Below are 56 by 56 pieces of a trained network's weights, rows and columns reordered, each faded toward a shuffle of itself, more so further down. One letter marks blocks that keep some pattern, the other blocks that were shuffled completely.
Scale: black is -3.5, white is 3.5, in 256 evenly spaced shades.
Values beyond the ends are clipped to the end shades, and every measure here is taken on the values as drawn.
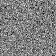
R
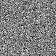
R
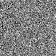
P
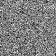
R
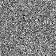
R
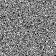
R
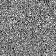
P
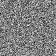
R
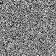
P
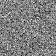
R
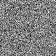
P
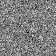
P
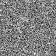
R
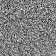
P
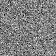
R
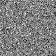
P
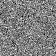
R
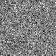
P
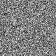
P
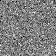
R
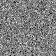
R
